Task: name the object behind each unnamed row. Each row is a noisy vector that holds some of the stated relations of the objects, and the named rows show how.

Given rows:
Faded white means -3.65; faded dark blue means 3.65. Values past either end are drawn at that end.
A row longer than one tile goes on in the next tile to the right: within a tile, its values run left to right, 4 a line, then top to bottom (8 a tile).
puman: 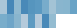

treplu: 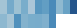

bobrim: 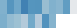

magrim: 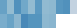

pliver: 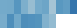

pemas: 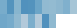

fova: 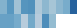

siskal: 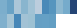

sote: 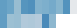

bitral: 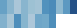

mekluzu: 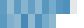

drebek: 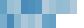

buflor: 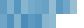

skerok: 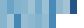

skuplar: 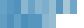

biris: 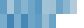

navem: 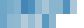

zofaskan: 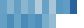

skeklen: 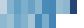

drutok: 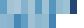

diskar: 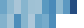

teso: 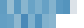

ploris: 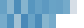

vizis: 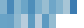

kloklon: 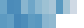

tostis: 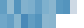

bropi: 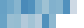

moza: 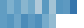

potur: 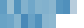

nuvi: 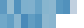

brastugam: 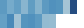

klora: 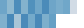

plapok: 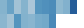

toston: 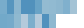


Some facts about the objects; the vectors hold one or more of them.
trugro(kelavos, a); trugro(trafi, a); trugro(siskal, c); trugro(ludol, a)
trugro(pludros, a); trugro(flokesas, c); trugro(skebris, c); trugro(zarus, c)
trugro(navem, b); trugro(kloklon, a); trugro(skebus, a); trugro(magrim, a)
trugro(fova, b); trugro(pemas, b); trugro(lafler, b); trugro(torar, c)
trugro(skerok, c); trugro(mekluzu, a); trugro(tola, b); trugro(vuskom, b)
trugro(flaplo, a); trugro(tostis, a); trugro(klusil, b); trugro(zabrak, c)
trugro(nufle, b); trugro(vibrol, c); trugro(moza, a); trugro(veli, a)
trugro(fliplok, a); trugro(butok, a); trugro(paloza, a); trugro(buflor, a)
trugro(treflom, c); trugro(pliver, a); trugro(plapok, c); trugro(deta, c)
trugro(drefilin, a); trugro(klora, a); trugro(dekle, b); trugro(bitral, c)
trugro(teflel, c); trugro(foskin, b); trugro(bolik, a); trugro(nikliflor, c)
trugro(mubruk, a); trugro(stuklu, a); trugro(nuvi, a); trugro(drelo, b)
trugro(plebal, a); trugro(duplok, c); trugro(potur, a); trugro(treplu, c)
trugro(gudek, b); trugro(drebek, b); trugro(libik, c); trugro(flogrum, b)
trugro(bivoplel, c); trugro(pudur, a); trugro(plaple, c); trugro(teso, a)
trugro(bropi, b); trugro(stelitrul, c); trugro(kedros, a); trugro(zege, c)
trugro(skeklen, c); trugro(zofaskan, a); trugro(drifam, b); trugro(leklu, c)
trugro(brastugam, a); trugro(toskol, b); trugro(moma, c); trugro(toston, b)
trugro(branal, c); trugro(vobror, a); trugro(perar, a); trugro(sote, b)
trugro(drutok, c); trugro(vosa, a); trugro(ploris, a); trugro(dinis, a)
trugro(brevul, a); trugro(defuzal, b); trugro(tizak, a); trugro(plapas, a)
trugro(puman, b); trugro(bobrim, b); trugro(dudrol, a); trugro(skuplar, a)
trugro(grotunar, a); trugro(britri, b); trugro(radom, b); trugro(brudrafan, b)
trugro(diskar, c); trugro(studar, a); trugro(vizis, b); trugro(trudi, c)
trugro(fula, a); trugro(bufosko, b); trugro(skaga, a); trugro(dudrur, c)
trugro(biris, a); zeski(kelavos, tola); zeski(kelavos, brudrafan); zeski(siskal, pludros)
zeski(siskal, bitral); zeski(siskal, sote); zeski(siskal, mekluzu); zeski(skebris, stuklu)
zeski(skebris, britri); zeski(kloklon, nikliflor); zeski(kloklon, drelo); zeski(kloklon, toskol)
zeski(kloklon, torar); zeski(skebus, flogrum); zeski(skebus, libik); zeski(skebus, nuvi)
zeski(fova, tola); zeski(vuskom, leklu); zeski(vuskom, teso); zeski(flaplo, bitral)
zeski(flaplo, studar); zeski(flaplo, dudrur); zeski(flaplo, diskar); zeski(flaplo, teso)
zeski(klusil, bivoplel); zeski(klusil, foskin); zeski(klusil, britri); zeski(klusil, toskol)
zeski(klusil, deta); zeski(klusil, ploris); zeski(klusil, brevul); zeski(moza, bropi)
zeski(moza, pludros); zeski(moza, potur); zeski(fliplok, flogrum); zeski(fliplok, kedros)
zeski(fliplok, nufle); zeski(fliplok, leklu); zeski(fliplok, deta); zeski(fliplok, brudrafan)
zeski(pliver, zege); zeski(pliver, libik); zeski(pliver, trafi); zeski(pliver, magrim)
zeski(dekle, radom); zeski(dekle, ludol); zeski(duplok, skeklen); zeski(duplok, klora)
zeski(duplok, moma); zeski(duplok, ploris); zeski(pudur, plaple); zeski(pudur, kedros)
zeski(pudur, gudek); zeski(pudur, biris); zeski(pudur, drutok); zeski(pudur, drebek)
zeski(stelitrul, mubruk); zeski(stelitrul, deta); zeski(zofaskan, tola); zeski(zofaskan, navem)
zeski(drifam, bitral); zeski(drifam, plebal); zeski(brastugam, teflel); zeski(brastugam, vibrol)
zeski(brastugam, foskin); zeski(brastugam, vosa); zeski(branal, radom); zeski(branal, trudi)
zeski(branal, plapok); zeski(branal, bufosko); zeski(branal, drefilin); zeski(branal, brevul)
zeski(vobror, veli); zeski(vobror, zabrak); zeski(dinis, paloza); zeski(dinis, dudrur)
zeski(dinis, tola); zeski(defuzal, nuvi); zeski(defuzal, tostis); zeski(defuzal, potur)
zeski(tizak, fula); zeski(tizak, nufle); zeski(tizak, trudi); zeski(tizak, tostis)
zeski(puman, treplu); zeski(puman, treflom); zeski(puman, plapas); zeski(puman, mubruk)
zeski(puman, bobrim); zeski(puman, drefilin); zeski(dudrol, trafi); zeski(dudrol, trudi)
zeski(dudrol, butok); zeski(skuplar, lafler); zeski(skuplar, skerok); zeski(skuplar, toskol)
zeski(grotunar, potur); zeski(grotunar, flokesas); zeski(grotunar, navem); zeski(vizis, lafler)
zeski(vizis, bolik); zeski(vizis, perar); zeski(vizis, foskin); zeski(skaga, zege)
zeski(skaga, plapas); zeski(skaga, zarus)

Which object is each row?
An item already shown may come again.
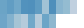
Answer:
foskin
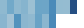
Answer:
bivoplel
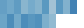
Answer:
vobror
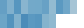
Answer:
buflor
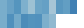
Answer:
skaga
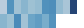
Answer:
skebris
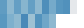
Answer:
plebal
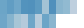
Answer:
foskin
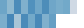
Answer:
klora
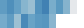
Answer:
ludol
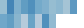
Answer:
klusil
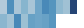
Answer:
branal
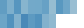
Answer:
buflor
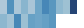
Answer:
branal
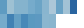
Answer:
pudur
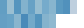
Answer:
paloza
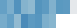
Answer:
drefilin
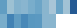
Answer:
pudur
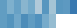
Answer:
moza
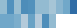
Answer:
defuzal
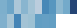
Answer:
siskal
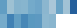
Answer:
pudur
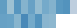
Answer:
paloza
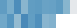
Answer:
stuklu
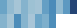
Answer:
dudrur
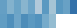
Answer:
dinis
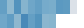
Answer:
veli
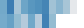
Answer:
dekle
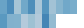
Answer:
drifam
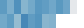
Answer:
brevul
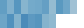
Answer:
buflor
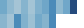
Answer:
leklu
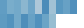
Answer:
flaplo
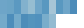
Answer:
dudrol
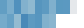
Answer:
drefilin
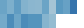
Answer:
skebus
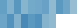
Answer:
buflor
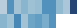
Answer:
skebris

